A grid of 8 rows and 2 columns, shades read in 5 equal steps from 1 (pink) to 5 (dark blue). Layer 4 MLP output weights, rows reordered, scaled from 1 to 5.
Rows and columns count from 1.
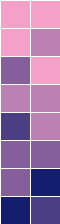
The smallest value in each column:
1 1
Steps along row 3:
down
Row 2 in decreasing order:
2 1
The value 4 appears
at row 5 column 1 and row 8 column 2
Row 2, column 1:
1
